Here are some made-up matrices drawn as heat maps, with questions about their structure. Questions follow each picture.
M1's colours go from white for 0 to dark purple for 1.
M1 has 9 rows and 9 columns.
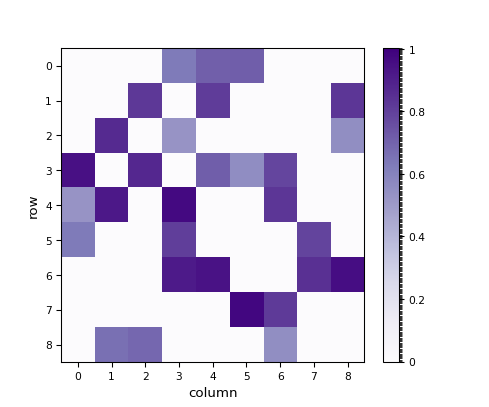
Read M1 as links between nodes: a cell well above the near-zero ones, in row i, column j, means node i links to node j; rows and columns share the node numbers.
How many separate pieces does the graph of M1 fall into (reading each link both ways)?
1
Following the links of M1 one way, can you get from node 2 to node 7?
yes
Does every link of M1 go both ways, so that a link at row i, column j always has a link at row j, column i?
yes
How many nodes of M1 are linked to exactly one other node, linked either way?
0
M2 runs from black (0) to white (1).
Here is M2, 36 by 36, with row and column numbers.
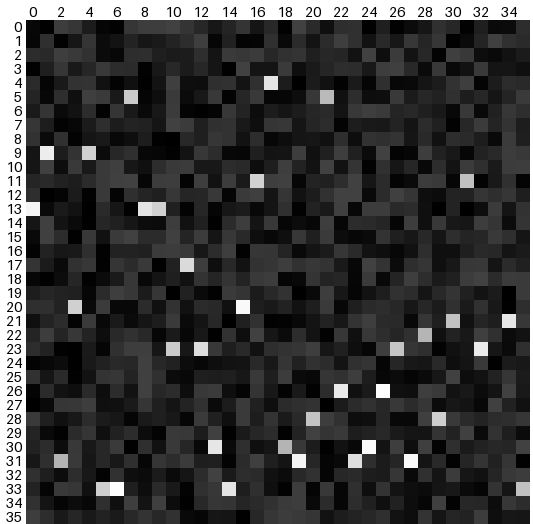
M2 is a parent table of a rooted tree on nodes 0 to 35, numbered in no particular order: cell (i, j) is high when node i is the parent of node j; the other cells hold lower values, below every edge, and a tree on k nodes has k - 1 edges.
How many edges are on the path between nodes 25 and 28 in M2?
3
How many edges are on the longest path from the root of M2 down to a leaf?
15
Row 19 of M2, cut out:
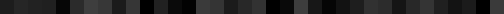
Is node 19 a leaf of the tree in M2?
yes
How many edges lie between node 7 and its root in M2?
2
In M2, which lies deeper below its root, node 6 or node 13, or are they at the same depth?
node 13
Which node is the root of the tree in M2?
33
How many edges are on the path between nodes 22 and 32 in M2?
3
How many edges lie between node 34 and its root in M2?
3
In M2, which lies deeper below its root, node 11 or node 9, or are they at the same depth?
node 11
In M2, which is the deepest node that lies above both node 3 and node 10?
23
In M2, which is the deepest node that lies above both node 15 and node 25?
26
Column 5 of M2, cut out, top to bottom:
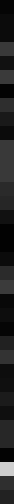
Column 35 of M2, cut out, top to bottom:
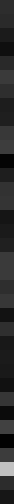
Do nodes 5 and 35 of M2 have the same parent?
yes
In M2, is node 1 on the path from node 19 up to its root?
no
